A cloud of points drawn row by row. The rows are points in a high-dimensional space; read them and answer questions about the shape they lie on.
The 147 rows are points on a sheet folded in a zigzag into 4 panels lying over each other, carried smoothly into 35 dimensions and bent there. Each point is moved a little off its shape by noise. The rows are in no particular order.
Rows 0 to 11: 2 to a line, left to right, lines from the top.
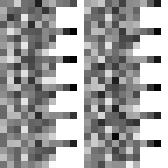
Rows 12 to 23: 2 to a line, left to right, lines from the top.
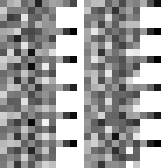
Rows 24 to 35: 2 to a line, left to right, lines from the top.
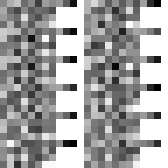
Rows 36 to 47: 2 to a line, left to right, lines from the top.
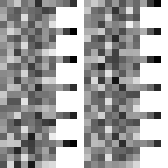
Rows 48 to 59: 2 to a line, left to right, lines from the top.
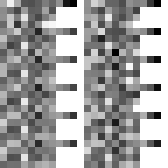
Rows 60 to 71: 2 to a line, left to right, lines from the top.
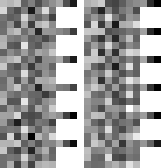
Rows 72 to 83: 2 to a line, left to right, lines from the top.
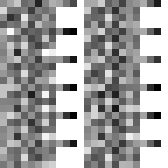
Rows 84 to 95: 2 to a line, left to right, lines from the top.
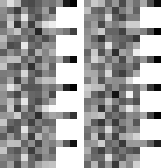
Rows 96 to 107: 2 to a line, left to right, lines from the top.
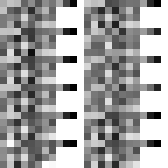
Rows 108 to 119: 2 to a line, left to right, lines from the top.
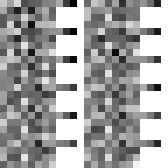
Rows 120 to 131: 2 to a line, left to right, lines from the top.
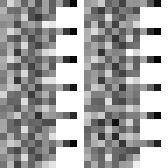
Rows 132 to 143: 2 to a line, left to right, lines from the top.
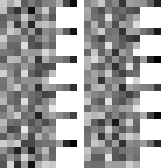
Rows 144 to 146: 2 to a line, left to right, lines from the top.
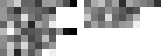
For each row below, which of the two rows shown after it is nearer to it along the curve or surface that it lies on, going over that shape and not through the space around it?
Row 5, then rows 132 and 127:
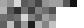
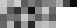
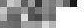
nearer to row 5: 132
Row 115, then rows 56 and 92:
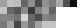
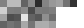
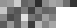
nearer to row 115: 92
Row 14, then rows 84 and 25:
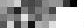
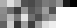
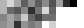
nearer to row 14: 84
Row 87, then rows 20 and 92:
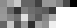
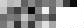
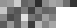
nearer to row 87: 92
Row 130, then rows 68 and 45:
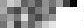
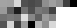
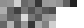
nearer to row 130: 45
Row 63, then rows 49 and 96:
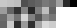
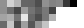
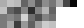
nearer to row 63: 49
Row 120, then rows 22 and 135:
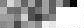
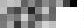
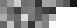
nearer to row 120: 22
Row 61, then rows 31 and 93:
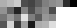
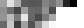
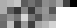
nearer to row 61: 31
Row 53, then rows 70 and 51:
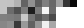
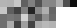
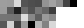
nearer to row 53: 70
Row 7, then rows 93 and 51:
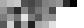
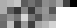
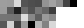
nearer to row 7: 51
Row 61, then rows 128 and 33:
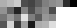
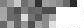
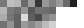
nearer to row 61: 128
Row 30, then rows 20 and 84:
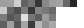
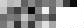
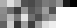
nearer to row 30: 20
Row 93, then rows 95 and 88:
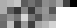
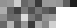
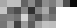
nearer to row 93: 95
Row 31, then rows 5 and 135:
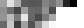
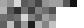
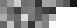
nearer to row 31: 135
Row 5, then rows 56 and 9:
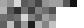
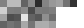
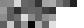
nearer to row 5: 9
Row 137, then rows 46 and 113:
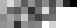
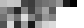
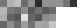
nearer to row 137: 113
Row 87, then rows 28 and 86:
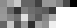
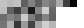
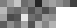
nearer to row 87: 86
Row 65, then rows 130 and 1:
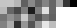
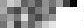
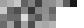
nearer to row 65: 1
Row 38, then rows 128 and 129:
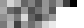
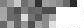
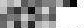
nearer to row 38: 128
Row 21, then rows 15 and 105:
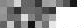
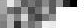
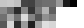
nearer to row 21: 105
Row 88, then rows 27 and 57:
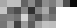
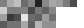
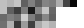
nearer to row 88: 57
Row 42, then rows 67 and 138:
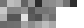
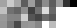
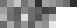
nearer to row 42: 67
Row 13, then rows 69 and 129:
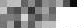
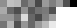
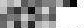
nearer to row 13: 129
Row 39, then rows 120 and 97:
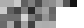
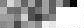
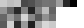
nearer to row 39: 120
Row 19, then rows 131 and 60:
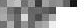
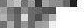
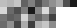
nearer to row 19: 131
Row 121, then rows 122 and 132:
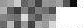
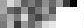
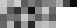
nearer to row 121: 122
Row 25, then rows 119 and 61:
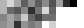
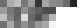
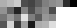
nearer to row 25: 119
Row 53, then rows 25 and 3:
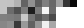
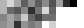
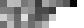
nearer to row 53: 25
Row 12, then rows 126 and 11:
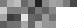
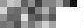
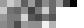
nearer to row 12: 126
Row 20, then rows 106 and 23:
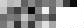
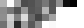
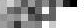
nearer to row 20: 23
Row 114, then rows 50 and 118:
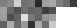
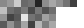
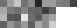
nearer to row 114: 118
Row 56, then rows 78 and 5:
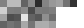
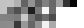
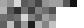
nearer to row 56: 78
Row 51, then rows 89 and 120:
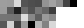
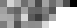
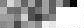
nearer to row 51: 89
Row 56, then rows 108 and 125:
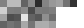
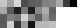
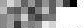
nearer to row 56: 125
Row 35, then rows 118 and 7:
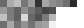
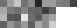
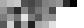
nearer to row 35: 118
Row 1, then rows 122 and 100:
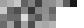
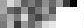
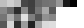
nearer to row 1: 122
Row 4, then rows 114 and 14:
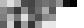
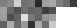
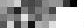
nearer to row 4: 14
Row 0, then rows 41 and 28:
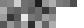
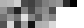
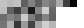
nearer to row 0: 28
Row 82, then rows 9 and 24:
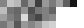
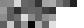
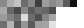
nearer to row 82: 24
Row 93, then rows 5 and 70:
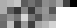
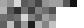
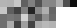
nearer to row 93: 5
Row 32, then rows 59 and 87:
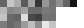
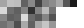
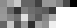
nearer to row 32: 59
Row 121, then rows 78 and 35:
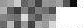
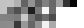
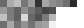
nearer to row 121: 35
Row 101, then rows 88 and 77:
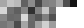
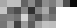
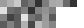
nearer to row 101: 77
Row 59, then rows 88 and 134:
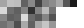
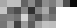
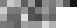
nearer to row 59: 134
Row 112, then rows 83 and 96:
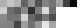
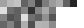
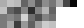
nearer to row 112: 83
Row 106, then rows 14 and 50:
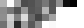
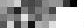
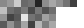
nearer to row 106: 14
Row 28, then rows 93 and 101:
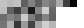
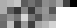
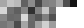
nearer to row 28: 101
